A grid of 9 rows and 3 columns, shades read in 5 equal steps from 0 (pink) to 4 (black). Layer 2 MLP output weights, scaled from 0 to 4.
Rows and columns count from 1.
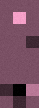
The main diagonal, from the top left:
2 0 2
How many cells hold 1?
1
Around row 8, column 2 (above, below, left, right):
2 3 3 1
